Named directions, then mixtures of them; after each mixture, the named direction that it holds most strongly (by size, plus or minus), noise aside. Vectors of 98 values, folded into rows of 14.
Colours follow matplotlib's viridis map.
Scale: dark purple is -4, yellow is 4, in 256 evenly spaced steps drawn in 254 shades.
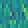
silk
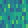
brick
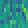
silk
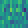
brick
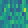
brick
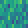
brick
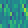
silk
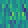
silk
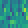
silk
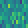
brick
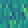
silk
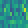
silk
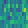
brick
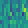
silk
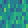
brick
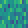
brick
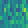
brick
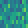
brick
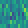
silk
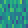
brick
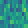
brick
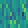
silk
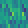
silk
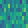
brick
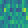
brick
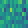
brick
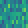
brick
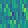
silk
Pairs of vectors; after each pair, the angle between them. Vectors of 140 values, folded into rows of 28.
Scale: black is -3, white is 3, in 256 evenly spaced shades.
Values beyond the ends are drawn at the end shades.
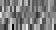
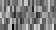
nearly parallel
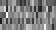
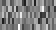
orthogonal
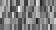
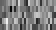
partly aligned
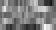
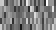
orthogonal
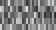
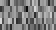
nearly opposite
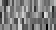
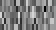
orthogonal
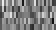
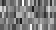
partly opposed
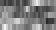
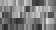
nearly opposite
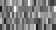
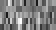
orthogonal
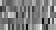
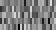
partly aligned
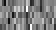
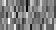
nearly opposite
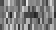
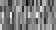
partly opposed
